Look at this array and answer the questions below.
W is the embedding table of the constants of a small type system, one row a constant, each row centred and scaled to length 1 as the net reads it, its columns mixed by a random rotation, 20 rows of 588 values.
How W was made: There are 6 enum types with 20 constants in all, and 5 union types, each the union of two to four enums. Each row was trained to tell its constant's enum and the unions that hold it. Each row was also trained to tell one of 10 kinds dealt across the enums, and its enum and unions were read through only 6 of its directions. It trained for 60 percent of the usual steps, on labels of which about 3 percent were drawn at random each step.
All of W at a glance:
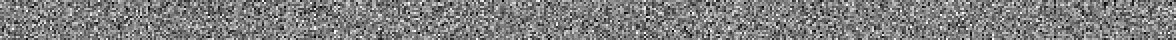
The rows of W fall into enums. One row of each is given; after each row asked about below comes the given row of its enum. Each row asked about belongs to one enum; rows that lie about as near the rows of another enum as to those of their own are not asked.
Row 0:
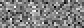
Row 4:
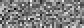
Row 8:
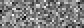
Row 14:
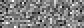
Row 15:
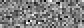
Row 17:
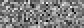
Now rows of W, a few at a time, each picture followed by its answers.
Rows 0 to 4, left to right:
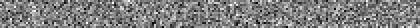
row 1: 17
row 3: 0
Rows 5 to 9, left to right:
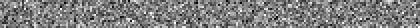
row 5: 0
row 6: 4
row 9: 4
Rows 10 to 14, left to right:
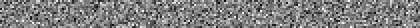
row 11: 17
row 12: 8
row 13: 14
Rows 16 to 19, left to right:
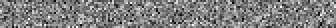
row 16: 0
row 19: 17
